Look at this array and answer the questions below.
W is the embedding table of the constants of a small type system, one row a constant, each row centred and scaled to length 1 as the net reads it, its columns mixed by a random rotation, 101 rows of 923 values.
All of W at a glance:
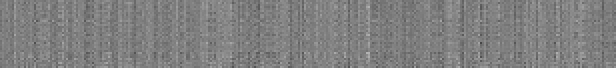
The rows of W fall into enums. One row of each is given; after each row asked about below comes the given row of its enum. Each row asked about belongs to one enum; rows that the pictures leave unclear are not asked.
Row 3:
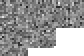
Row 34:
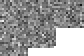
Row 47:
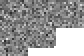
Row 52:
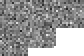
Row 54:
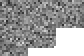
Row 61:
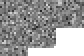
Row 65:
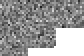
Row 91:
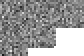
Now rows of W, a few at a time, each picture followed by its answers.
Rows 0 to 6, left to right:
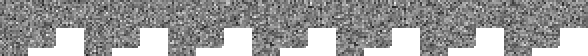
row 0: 52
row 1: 91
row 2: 61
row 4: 3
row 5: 54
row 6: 54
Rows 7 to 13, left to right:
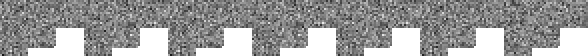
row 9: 91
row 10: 52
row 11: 52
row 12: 91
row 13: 54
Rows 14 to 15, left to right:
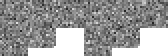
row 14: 52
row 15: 61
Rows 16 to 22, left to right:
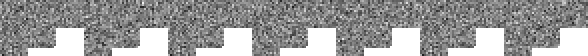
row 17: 3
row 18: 91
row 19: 65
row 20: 47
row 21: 91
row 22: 61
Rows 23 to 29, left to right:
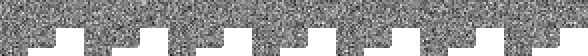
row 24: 61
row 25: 91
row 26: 52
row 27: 91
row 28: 47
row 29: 52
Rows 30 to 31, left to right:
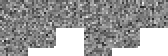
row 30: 47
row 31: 3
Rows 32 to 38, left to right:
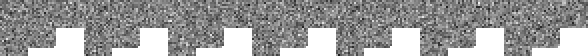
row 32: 47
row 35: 52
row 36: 91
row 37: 3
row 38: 61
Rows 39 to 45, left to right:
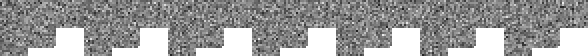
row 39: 54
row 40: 47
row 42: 47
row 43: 52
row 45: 3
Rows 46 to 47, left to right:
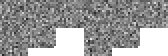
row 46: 91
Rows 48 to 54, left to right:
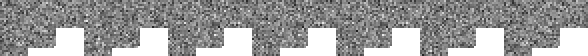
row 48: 54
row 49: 34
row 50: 52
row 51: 52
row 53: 91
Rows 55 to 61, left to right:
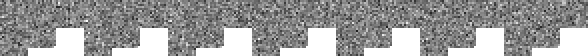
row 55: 3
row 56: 34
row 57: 34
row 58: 47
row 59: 52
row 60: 47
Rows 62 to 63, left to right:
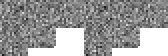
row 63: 91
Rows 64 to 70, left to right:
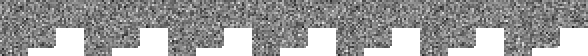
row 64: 91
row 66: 47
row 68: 91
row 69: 91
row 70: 34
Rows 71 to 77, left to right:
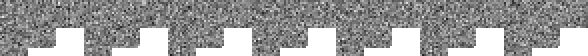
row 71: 3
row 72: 61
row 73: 91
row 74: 47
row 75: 47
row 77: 54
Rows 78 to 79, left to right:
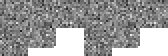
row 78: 52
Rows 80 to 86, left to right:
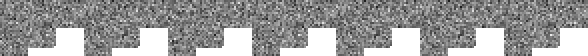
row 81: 65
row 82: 47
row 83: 52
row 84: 65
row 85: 65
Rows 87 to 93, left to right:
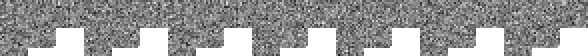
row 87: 3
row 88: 47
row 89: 3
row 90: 52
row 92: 54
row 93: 61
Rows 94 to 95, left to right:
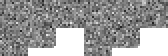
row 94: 52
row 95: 61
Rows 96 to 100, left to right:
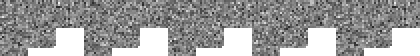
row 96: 3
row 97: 54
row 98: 47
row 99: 61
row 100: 3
